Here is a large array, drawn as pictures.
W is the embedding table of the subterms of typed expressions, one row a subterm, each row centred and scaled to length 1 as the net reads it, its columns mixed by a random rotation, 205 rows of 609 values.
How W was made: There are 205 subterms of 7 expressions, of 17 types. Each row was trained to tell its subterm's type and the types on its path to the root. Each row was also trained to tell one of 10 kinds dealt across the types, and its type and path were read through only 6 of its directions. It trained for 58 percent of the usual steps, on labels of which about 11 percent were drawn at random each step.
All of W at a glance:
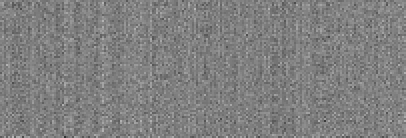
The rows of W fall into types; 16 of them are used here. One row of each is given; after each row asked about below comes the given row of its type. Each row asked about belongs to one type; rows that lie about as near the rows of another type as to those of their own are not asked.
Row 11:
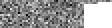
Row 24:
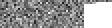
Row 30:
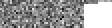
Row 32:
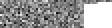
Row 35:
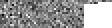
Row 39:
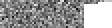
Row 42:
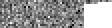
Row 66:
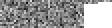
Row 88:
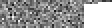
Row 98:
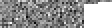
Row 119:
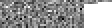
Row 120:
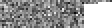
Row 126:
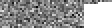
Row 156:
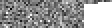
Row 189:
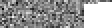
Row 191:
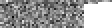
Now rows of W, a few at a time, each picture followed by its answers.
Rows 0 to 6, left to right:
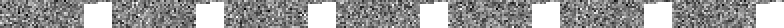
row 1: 35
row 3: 39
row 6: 191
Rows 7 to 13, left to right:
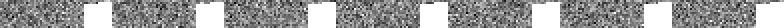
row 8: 191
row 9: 24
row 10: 35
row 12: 11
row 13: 42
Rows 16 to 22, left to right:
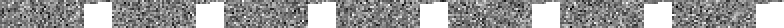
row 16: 119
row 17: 66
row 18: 120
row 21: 156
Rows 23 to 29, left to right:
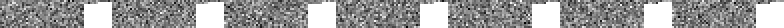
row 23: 88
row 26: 42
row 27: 156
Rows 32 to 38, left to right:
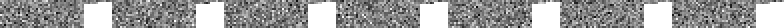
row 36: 98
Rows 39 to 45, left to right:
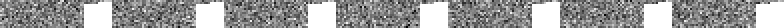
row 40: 126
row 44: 126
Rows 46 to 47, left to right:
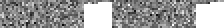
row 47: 126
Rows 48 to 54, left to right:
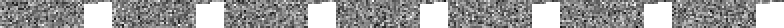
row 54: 189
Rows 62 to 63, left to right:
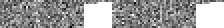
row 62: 24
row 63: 32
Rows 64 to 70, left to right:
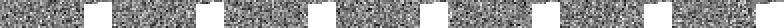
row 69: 39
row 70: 126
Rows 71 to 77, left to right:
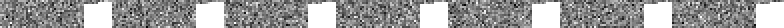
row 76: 119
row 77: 35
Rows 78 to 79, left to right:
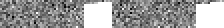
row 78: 191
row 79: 11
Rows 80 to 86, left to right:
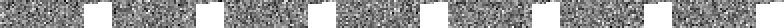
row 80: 32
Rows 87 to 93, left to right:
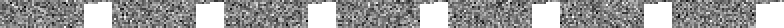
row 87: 24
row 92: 156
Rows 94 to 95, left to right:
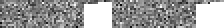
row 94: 156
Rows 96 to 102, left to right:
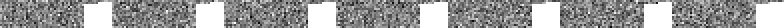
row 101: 119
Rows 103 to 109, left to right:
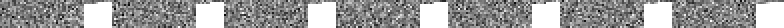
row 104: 189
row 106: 88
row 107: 11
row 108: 189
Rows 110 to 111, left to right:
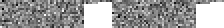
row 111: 191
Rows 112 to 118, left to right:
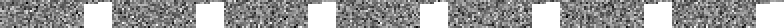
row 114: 30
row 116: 88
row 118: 30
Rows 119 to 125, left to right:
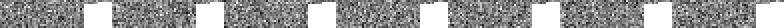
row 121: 156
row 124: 191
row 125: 66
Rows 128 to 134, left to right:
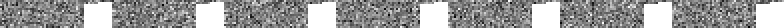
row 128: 189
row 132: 191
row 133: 156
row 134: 88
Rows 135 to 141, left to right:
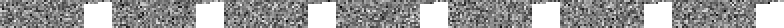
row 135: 191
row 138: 126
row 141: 126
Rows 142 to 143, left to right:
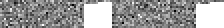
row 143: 35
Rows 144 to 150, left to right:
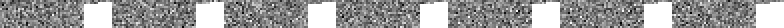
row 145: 98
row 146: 11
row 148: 120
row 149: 120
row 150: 11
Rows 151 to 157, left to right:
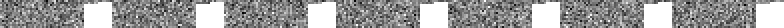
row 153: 32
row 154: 88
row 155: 30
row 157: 119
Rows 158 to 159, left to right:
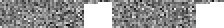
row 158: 189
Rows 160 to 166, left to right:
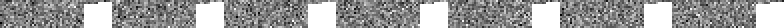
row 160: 156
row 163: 11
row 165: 189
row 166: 35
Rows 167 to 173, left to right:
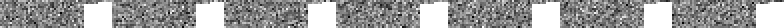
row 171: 119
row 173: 88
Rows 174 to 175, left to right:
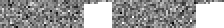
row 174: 32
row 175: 120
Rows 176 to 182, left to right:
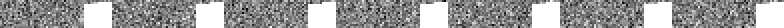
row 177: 30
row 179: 119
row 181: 24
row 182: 98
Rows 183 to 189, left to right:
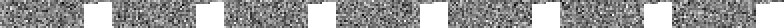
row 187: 42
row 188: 126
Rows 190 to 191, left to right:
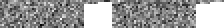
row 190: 88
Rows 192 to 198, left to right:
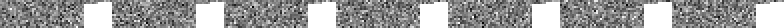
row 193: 11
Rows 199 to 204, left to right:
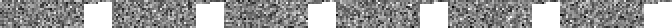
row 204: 119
